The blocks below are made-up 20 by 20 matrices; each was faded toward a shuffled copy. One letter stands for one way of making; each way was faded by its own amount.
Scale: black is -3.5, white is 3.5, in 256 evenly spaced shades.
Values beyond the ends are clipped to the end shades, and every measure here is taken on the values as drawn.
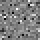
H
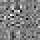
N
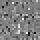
H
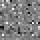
H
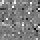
H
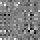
N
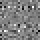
N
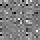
N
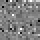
H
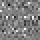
N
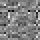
N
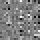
N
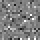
H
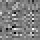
N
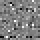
H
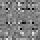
N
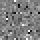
H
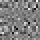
N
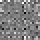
N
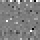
H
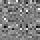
N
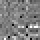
N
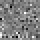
H
